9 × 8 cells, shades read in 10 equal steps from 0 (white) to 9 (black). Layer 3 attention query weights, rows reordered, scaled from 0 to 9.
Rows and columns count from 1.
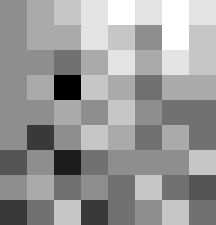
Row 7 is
6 4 8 5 4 4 4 2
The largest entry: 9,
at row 4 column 3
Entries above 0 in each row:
6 7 8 8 8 8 8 8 8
